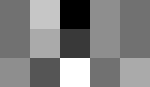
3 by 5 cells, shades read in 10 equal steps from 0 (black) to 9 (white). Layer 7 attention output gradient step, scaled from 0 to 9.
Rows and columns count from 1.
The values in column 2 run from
3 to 7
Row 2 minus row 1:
0 -1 2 0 0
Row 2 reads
4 6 2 5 4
